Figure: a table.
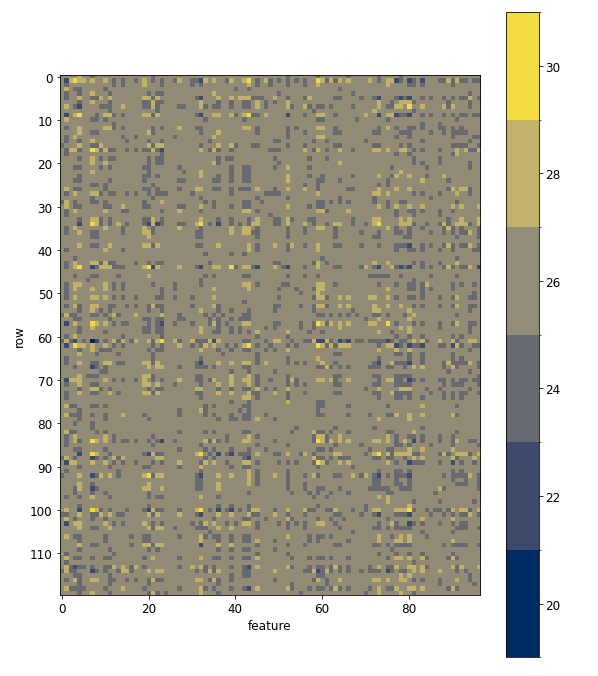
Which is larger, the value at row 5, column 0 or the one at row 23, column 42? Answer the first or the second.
the first
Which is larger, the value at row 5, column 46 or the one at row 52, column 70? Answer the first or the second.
the second
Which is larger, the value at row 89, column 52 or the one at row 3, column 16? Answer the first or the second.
the second
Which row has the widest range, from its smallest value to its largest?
61
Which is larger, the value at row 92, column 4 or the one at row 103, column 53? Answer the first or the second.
the first
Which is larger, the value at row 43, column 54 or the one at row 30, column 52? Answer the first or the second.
the second
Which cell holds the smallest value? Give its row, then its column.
61, 7
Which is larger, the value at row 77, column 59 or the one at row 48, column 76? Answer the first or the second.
the second
